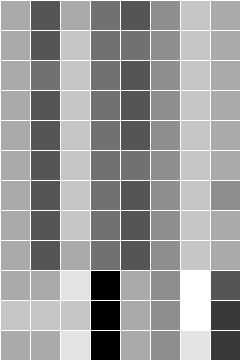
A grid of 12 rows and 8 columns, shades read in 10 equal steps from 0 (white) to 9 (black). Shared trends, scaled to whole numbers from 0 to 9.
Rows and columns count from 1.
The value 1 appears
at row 10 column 3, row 12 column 3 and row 12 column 7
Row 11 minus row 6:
-1 -4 0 4 -2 0 -2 4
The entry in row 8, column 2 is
6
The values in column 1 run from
2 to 3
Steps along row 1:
up down up up down down up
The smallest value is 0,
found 2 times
